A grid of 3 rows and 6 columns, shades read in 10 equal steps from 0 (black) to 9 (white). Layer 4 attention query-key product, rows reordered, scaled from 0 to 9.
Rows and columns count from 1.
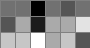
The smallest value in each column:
3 4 0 4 3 3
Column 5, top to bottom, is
3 6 7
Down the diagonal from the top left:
4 6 9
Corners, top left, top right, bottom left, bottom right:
4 4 7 3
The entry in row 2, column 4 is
6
